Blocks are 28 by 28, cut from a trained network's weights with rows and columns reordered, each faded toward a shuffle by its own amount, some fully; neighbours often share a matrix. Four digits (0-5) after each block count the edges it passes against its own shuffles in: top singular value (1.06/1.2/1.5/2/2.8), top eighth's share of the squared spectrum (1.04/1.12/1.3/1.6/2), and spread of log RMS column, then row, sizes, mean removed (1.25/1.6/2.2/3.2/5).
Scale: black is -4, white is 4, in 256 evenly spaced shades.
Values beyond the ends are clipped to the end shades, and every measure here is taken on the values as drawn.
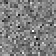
0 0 0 0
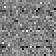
3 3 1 1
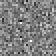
1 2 0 0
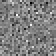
1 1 0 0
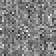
2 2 0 0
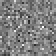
0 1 0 0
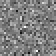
0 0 0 0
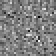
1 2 0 0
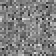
2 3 0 2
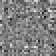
2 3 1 2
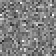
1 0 0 0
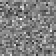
0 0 0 0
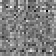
3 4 0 2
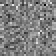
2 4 0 2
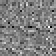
3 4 0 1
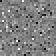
1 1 0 1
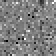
0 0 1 0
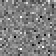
1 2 0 0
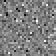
0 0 0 0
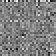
3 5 1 2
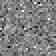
1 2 0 0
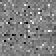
1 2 0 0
